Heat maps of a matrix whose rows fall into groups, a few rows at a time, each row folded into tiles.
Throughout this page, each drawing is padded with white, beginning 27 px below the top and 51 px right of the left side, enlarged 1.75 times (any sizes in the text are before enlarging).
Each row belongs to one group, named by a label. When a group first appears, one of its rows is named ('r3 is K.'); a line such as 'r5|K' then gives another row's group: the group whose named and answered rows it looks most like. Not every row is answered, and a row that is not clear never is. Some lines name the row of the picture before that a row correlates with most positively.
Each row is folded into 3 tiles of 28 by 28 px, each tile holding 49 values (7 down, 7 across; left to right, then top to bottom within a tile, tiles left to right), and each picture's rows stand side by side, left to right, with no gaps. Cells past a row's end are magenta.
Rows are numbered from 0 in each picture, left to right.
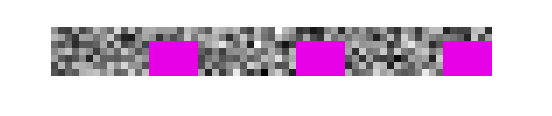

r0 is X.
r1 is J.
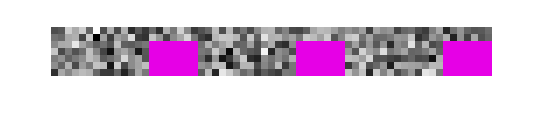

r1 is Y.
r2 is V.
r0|Y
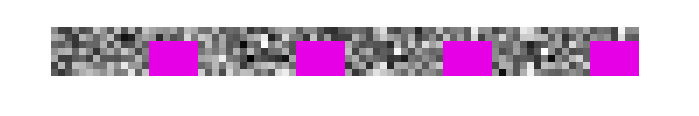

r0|X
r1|V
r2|V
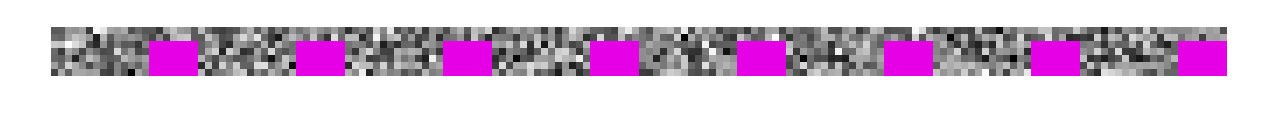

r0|Y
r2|V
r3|J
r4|Y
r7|X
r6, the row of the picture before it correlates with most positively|1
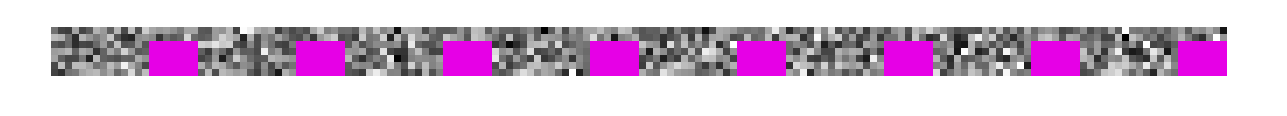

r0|X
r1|Y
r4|J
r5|V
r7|X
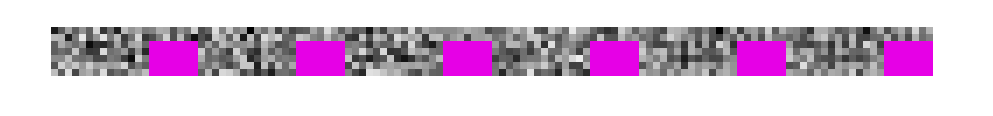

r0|V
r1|Y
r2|X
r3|J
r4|V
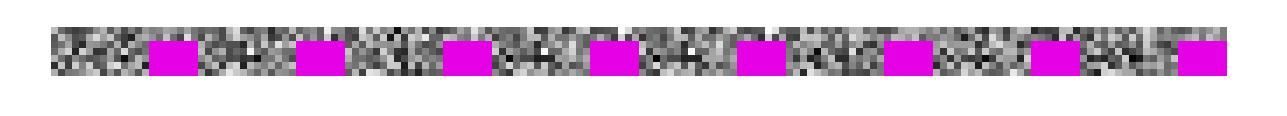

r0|X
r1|V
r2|Y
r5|Y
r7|Y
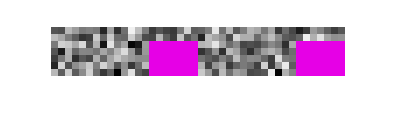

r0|J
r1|Y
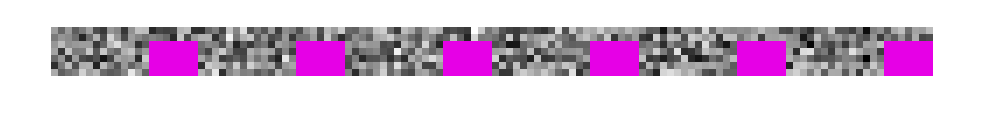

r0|J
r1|V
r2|J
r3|X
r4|X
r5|V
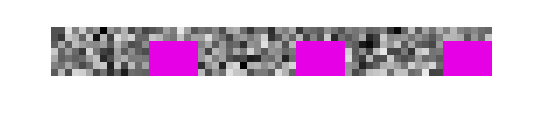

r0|Y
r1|V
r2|X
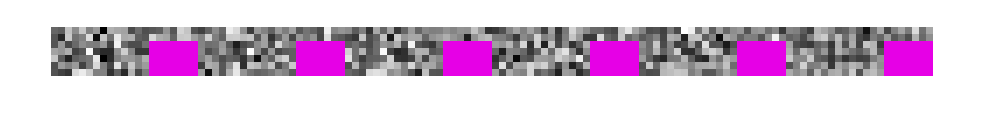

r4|X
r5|V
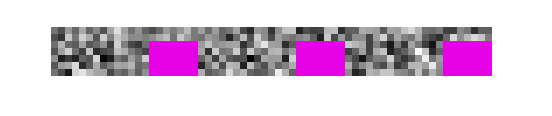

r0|Y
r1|J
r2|Y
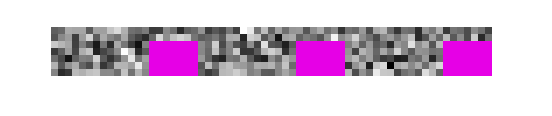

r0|Y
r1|X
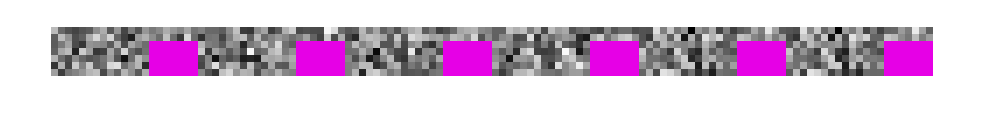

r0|X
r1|J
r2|Y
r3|Y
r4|Y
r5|Y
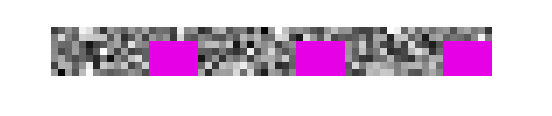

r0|V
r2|X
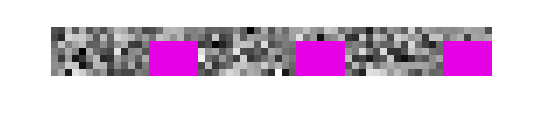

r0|Y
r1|X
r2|X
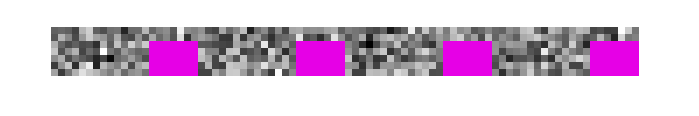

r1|X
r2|X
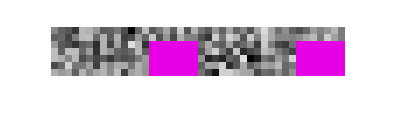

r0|V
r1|Y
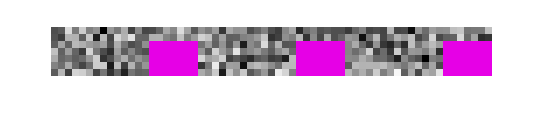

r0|Y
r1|V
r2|V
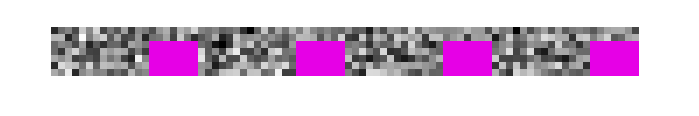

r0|V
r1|X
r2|X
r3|X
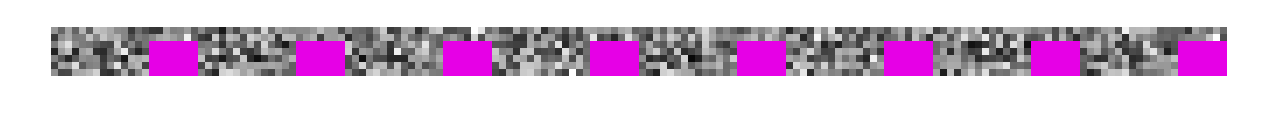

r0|Y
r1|X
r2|J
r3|X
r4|Y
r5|V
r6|V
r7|Y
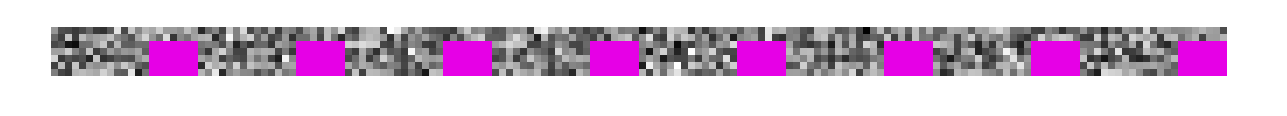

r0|X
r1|V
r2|Y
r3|Y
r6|Y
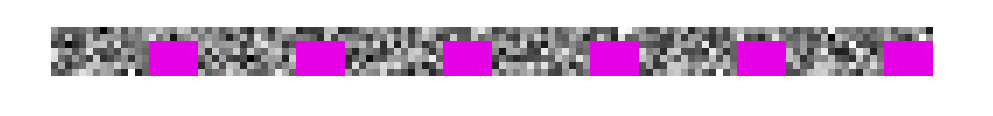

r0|X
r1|J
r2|J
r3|J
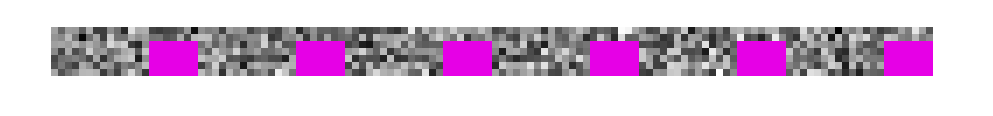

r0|J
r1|V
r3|J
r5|Y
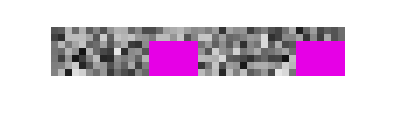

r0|Y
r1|V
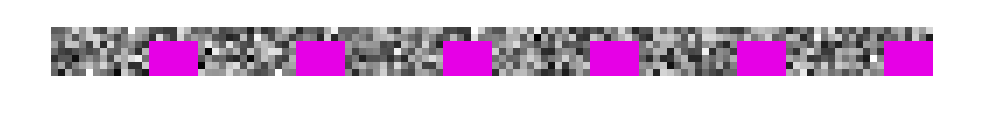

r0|J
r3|Y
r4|Y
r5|V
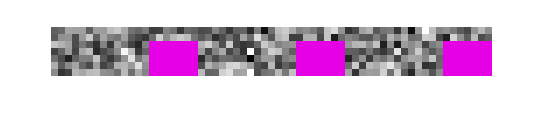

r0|Y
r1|J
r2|J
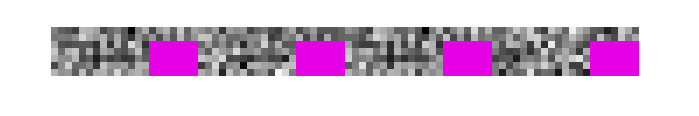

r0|V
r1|V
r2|V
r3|J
